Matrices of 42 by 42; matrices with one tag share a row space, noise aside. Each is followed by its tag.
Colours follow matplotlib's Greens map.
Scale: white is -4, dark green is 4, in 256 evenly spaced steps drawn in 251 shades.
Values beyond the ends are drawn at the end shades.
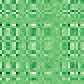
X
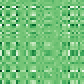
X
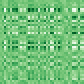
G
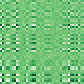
X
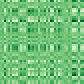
G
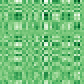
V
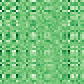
X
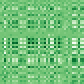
G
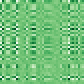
X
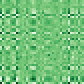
X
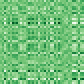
G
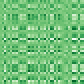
G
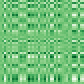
G
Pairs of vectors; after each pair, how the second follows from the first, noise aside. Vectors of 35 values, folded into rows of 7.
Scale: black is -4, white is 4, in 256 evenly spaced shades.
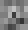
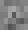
shrunk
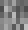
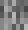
copied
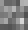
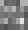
copied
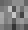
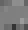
partly zeroed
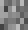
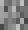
copied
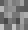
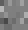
partly zeroed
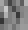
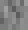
shrunk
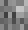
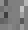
partly zeroed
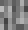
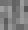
shrunk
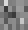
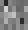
negated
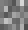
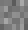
shrunk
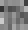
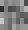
copied
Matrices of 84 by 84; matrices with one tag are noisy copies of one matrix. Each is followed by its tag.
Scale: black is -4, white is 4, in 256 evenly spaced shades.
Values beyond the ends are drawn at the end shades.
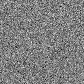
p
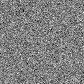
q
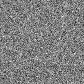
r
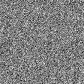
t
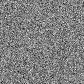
p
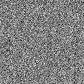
t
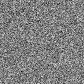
q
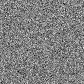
p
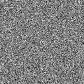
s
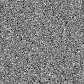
s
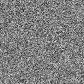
q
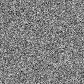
q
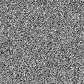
t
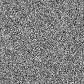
r
